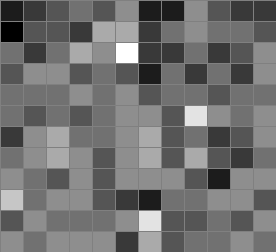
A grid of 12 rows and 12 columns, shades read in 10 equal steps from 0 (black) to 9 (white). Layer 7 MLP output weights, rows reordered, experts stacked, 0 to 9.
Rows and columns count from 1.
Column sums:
42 46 52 51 48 57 46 39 52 40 42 50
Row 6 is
4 3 4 3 4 5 5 3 8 5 4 5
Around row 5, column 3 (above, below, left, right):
5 4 4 5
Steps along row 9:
down down up down up same same down down up same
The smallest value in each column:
0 2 3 2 3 2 1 1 2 1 2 2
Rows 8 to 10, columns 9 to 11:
6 3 2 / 3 1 5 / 4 5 5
